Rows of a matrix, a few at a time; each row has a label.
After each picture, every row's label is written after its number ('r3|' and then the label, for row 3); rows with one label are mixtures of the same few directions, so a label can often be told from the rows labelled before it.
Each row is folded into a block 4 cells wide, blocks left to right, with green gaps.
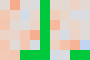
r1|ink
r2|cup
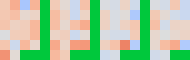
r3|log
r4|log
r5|cup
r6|cup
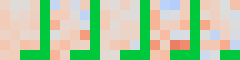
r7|log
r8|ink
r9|cup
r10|log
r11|cup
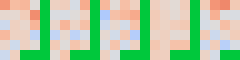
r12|ink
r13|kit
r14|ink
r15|log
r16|log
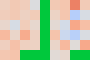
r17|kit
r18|log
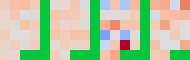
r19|log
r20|kit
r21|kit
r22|cup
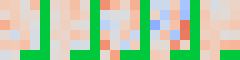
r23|cup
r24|log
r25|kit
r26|cup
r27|log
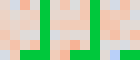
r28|log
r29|kit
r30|kit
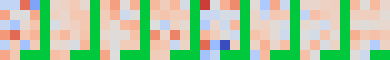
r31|cup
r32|cup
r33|log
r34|kit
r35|kit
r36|log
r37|ink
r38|kit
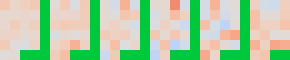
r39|kit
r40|kit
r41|log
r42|log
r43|ink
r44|log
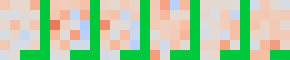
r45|kit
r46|cup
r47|cup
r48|log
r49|cup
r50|kit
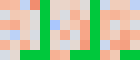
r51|cup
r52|cup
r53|kit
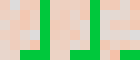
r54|ink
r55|cup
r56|kit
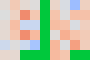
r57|log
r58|log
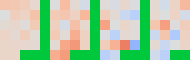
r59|ink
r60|kit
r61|cup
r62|kit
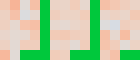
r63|log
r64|cup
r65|kit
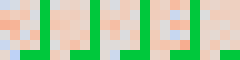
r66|kit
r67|kit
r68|kit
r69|log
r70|ink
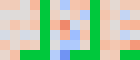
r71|kit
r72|kit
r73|log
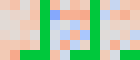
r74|kit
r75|ink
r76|ink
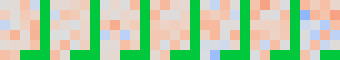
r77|cup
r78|ink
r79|kit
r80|ink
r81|kit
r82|ink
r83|ink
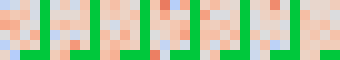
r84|kit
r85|kit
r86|kit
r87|log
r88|ink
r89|log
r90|ink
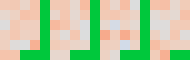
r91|cup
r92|cup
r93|kit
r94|kit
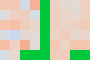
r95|cup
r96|log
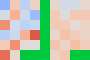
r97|ink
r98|log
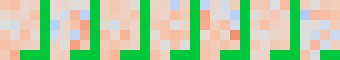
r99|kit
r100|cup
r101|kit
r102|log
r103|ink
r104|cup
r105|ink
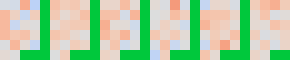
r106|cup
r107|ink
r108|cup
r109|log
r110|kit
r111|log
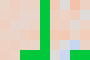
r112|ink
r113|kit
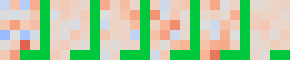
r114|kit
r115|ink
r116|ink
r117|ink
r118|kit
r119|kit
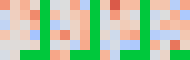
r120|ink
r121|cup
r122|log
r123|cup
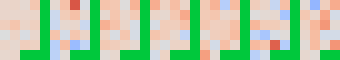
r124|kit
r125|log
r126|cup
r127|ink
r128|log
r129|cup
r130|ink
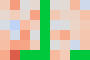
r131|kit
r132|cup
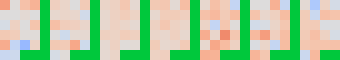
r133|kit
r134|cup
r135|log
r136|cup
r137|kit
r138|cup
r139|log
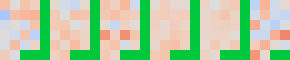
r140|ink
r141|log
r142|kit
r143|kit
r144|ink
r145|ink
